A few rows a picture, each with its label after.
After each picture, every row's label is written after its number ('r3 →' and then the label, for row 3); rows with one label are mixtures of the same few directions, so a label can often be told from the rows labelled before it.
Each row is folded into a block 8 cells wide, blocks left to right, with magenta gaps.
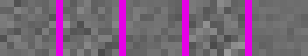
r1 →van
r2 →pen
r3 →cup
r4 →pen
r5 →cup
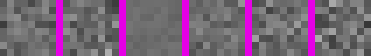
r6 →pen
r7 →cup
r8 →cup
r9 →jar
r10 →van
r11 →van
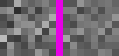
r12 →van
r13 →van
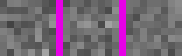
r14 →cup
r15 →van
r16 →cup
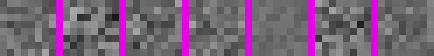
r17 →cup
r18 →cup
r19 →jar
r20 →pen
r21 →cup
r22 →van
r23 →jar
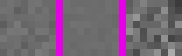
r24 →pen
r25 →cup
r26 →cup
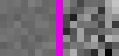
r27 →pen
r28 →cup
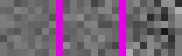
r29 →van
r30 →pen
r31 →jar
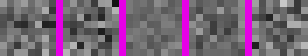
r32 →van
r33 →jar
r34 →pen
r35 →jar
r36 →pen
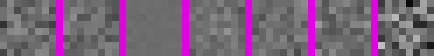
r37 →pen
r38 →cup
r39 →pen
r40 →jar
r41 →cup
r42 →pen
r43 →pen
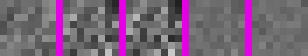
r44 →cup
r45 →cup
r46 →cup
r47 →cup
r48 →jar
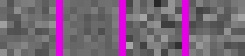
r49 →pen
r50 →jar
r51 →pen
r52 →cup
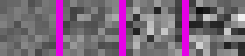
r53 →pen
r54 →cup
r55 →jar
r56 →cup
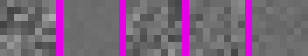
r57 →cup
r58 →pen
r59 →cup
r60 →cup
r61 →van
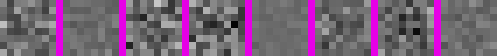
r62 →pen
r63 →cup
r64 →pen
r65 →van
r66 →pen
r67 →jar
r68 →jar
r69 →pen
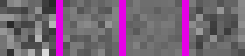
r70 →cup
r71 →van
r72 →jar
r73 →jar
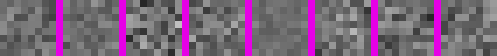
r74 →cup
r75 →pen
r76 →van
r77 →van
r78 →pen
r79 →jar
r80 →cup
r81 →cup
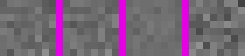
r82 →cup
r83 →cup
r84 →jar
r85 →jar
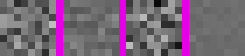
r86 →van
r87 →cup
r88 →pen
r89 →van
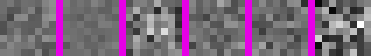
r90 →cup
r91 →pen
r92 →jar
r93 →pen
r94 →jar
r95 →van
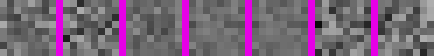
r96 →pen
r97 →van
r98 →jar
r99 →pen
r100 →pen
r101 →pen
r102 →cup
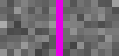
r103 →pen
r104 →jar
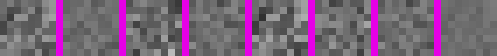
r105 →cup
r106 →pen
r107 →cup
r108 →pen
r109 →cup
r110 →van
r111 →pen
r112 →cup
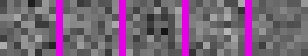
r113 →pen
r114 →van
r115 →jar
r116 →jar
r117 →jar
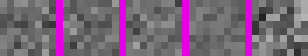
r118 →van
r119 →jar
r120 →jar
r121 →cup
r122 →cup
